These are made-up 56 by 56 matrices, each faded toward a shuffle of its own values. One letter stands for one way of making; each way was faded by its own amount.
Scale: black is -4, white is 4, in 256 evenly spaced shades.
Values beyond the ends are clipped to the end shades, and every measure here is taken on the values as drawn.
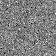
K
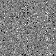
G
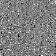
G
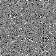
G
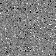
G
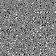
G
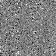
G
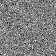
K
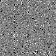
G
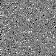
G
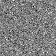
K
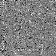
G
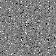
G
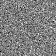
K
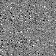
G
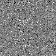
G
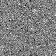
K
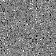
G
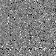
G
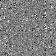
G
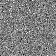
K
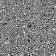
G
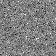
K
